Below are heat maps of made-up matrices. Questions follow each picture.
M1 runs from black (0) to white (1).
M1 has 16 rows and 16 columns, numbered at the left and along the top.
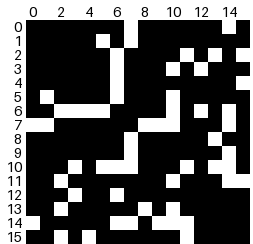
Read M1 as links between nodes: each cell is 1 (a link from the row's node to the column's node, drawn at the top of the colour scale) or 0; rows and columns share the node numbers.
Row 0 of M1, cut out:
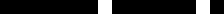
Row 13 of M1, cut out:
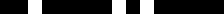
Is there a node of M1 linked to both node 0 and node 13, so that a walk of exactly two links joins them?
no
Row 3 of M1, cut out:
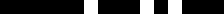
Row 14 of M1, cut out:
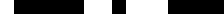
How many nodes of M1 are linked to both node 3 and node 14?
2
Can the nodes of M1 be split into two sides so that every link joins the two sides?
no
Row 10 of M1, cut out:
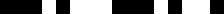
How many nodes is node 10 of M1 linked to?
7
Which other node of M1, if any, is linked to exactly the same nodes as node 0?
node 9
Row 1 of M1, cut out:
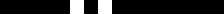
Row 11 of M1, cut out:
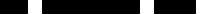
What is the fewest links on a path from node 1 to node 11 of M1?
3
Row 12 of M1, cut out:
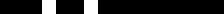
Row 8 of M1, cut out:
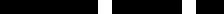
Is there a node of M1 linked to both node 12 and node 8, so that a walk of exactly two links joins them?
no
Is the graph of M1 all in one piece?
yes
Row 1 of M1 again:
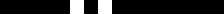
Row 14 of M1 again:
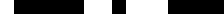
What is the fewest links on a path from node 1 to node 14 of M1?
2
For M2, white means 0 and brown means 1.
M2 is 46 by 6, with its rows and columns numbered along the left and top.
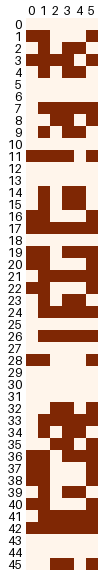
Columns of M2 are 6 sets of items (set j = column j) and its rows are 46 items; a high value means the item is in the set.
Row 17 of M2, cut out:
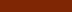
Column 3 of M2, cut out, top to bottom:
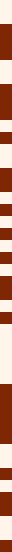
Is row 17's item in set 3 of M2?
yes
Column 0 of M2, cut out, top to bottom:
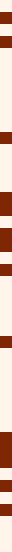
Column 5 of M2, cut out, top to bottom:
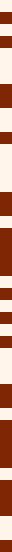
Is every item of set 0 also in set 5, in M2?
yes
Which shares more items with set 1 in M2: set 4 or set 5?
set 5
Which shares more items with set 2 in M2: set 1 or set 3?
set 3
